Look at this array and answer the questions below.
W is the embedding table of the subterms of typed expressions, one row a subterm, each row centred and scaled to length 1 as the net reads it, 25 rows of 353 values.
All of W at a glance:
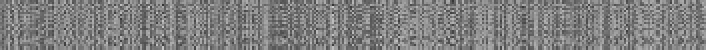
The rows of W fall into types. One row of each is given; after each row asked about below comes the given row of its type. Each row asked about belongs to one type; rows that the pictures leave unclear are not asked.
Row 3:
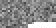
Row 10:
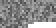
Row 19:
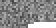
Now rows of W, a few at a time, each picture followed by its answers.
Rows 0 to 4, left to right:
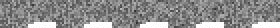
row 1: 10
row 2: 19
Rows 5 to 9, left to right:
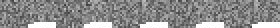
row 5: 19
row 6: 10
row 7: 3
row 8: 19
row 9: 3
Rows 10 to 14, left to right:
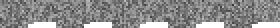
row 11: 3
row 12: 10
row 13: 10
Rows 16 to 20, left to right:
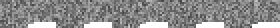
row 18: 19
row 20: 3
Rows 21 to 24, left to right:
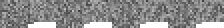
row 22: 10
